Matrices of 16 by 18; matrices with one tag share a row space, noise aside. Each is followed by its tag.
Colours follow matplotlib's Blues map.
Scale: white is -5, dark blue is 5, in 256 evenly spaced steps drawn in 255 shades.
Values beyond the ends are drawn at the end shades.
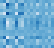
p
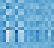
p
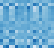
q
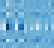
p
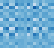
q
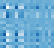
p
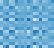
q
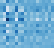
p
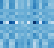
q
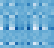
q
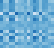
q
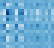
p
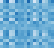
q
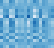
q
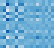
p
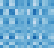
q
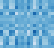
q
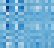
p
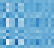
p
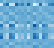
q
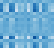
q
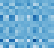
q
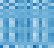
q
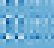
p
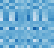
q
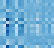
p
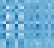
p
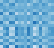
q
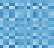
q
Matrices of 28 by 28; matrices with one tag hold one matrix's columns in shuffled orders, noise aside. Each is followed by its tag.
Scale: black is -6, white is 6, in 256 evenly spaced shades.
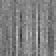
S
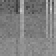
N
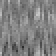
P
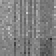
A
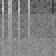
N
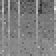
N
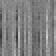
S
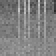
N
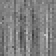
S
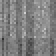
A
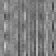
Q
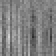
S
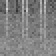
N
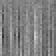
S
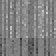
A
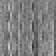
Q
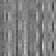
Q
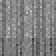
A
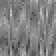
P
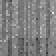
A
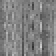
Q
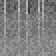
N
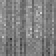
A
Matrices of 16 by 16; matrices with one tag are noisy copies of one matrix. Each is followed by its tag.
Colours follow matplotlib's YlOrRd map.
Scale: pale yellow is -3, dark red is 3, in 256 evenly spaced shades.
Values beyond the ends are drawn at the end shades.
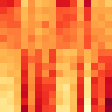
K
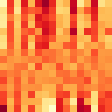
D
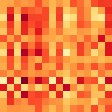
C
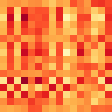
C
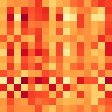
C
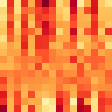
D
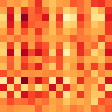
C
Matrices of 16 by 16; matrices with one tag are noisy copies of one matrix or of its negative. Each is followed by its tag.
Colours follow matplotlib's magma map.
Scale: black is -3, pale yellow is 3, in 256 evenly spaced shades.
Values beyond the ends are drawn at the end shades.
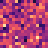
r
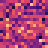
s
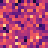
r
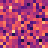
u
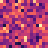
r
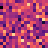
u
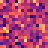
r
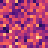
r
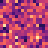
r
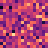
u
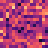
s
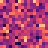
r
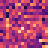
s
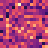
s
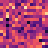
s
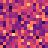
u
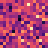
u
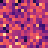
r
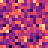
r
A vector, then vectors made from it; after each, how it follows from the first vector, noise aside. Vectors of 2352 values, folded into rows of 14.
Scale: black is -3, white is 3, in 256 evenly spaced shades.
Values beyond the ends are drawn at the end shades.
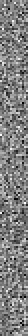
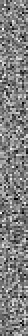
copied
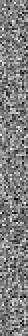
copied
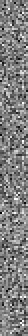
negated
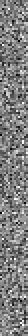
negated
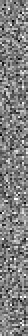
negated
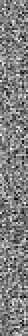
copied
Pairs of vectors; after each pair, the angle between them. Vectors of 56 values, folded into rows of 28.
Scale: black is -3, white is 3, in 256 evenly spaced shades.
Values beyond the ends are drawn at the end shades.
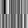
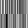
orthogonal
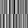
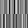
nearly parallel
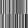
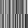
nearly parallel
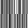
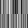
nearly opposite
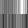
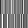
orthogonal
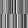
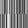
partly opposed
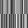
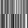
partly aligned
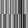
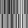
nearly opposite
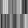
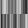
nearly parallel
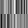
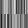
nearly parallel
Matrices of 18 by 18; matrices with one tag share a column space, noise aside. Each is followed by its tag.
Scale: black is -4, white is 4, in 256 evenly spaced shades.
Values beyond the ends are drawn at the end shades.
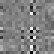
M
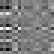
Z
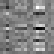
Z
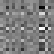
Z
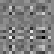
M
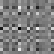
Z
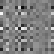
Z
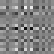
Z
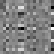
Z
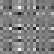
Z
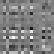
M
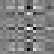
Z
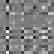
M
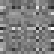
Z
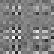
M
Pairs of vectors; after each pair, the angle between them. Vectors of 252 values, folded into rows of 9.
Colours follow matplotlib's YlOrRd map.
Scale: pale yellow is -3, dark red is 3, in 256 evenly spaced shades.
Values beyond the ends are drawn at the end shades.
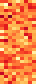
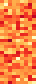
partly aligned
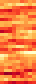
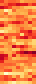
nearly opposite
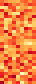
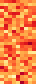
nearly opposite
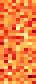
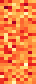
orthogonal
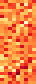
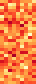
partly opposed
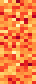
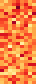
partly aligned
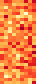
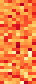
orthogonal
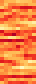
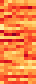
nearly parallel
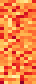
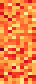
partly opposed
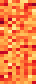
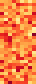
orthogonal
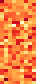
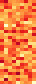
partly aligned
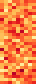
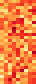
partly aligned
